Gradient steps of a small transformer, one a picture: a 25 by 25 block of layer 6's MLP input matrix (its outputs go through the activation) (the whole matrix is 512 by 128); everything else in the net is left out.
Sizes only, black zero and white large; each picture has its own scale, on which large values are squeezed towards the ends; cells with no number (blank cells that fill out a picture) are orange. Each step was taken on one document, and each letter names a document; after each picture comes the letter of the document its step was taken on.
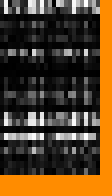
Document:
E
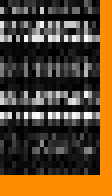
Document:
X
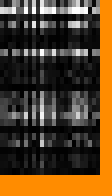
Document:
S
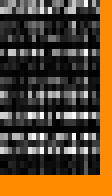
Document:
E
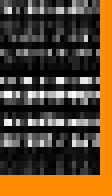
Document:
E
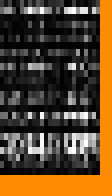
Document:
E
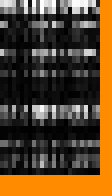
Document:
S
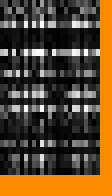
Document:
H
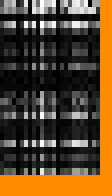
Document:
S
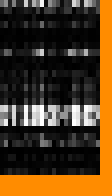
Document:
H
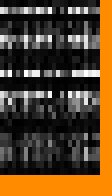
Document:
X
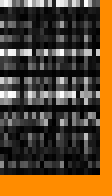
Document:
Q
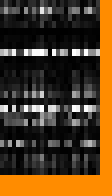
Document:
H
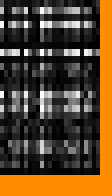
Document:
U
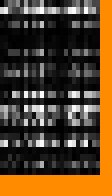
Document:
H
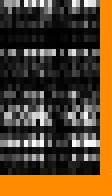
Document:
H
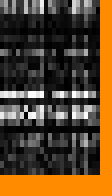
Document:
H
